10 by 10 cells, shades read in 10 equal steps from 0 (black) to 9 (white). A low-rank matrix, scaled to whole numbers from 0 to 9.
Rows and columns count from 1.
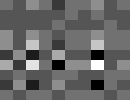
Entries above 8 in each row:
0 0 0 0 0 0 1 0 0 0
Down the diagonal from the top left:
4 3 3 4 2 3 5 3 4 4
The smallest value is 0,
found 3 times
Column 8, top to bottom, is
5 4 3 5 7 0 9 3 0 4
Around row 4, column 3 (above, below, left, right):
3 7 3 4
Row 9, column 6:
3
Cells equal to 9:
1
